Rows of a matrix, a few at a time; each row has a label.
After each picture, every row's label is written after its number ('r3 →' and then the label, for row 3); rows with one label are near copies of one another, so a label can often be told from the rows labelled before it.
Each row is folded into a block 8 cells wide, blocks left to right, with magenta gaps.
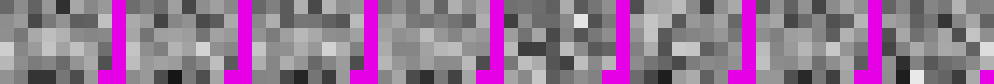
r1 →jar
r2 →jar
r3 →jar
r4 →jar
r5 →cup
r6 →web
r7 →jar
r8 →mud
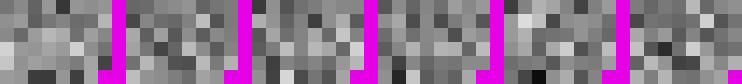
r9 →jar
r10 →cup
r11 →mud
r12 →mud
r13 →web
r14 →cup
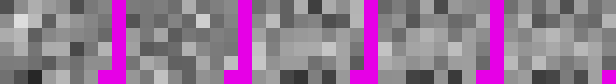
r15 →web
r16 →cup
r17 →jar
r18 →jar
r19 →jar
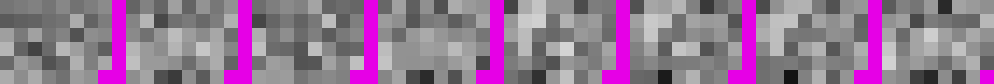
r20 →cup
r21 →jar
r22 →cup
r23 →jar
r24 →web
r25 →web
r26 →web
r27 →jar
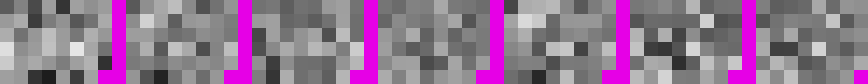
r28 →jar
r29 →web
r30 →mud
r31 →cup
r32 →web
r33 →cup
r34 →cup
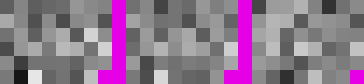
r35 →mud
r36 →mud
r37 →web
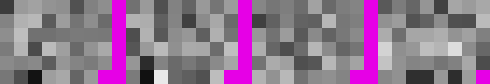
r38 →web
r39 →mud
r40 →cup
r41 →jar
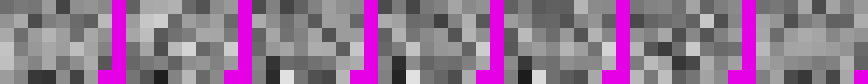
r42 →jar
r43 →web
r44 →mud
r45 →mud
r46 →mud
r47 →cup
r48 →jar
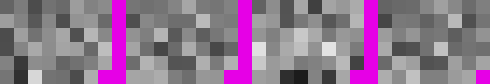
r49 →mud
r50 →cup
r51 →jar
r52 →cup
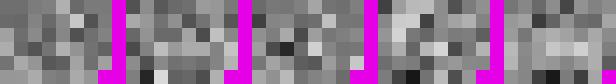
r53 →cup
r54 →mud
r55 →cup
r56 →web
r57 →jar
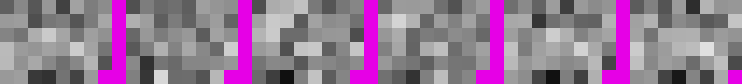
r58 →jar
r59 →mud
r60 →web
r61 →web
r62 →jar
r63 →jar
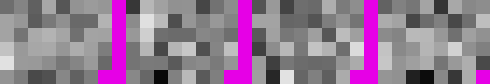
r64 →jar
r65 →web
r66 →mud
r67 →jar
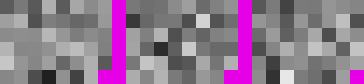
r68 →jar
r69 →cup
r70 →mud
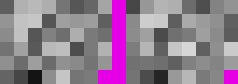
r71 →web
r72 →web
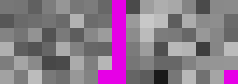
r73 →cup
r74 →web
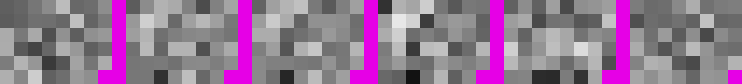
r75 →cup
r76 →web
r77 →web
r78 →web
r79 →jar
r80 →cup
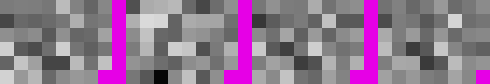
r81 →cup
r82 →web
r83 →cup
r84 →cup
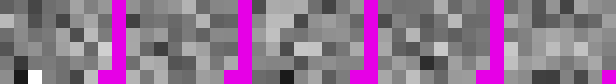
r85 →mud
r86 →cup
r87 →web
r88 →cup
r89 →jar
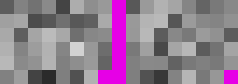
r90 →jar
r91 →web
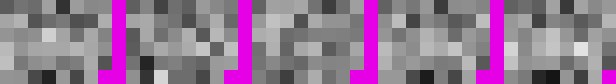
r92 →jar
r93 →mud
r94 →web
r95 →jar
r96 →jar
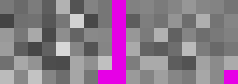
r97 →cup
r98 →cup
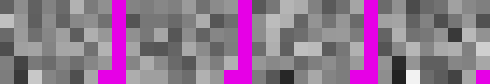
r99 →mud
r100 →cup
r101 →web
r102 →mud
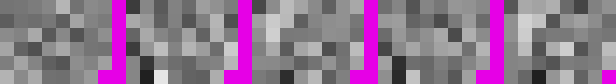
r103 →cup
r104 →mud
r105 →web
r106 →mud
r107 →web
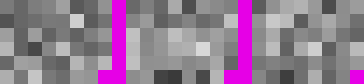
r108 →cup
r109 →jar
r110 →web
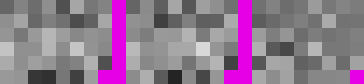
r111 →jar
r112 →jar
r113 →cup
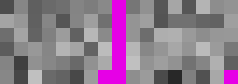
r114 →mud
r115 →jar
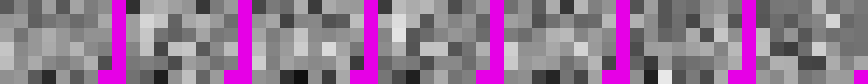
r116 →jar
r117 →web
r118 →jar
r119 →web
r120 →jar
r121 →mud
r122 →cup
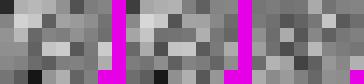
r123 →web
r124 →web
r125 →cup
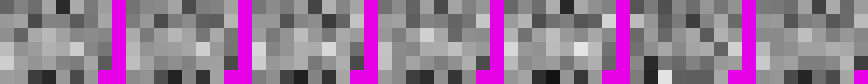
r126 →jar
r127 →jar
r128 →jar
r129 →jar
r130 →jar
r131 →mud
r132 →jar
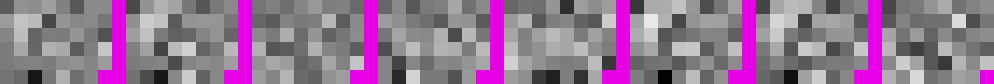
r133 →web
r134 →web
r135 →cup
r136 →mud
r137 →jar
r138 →web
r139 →web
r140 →cup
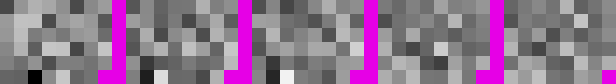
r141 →web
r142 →mud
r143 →mud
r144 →cup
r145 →cup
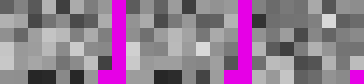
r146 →jar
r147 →jar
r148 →cup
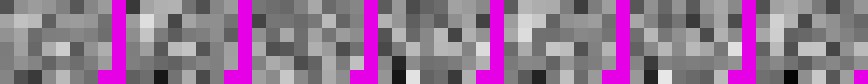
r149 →web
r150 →web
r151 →cup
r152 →mud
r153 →web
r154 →mud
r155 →web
